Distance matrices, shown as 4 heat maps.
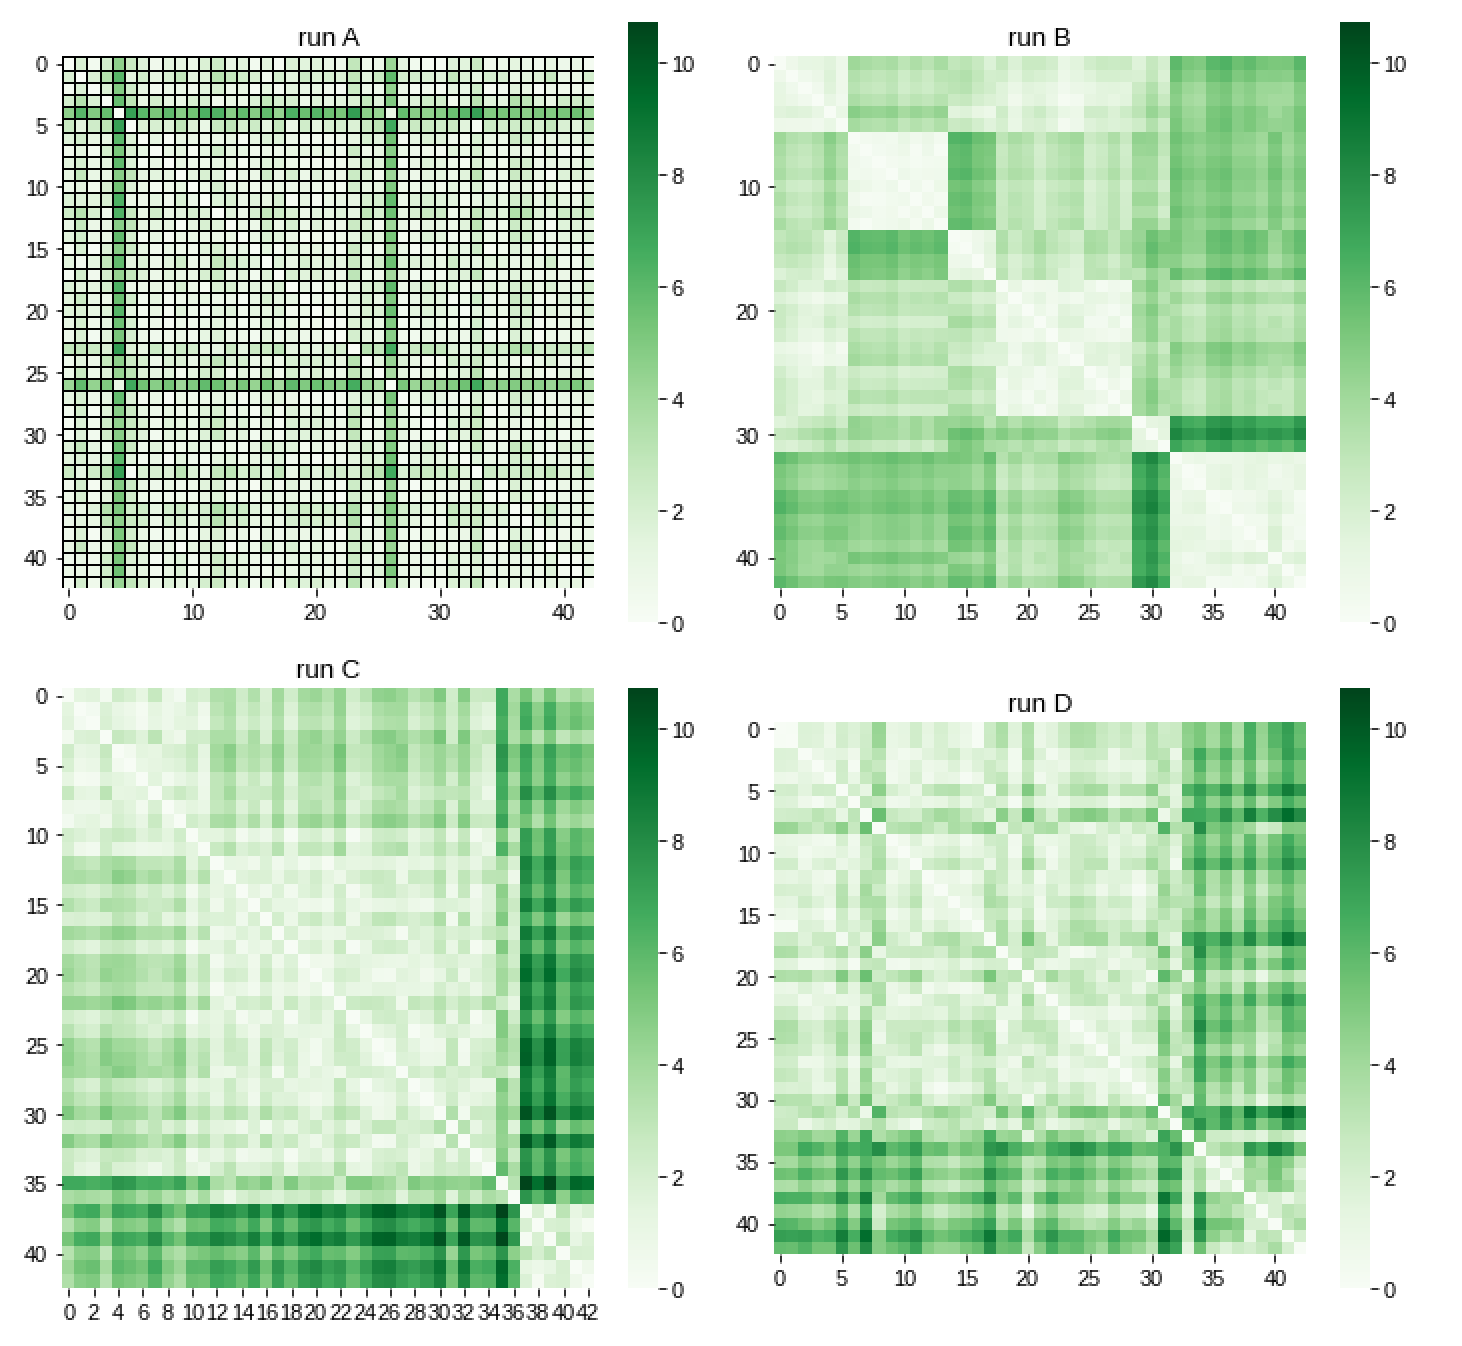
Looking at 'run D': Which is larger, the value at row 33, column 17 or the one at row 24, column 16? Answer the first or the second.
the first
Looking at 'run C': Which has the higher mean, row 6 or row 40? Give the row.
40
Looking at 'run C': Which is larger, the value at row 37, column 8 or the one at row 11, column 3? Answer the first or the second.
the first
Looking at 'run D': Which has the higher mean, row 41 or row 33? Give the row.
41
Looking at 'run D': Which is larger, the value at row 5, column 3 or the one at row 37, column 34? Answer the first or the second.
the second
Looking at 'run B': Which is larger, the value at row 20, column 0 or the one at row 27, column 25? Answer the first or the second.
the first
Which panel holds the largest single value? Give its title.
run C
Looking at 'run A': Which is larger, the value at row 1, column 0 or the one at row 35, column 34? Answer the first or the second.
the first
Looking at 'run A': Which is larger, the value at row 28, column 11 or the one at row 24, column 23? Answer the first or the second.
the second
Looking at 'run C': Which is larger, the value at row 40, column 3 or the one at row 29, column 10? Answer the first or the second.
the first
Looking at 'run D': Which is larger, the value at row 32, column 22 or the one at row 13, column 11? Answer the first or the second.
the second
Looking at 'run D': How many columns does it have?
43
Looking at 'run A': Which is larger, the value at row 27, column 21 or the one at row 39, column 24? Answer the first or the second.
the second
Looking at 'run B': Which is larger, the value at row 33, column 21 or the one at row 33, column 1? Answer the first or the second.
the second
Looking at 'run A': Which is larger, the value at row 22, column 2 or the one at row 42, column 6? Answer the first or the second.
the second
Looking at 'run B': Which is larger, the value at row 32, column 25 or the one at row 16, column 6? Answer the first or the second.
the second
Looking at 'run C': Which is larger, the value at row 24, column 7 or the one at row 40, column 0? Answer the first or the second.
the second
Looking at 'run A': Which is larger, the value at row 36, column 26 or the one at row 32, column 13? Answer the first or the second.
the first
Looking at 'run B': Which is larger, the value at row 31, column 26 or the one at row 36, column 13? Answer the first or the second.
the second
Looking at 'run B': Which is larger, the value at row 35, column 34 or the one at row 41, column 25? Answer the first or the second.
the second
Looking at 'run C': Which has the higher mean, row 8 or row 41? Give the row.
41
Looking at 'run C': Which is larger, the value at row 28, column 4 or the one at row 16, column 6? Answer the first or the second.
the first
